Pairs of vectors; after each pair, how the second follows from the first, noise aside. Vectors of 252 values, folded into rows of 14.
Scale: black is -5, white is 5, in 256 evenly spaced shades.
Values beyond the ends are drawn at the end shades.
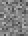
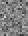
copied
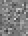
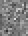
copied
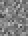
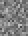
copied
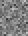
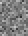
reversed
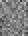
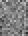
copied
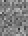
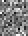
scaled up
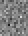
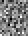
scaled up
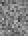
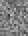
reversed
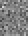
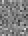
reversed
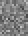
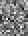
scaled up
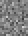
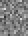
reversed
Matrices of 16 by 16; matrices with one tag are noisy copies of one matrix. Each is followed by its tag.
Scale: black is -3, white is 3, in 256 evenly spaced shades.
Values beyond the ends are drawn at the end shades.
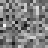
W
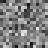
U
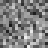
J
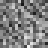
J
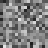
U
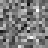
W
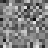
U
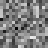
W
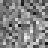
J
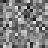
U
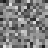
U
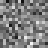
J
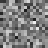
U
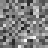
W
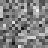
W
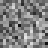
J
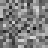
W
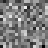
U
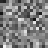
U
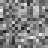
W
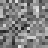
W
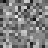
U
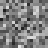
W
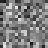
U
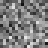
J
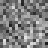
J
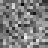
J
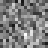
J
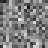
U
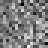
J
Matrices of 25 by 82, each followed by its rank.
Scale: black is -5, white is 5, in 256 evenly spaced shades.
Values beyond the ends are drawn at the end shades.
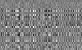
three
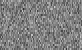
full rank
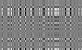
one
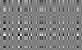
one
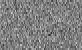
full rank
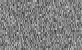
full rank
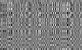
three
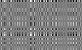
one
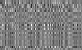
three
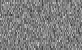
full rank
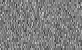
full rank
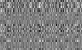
three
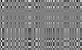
one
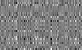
three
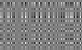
one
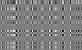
one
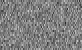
full rank
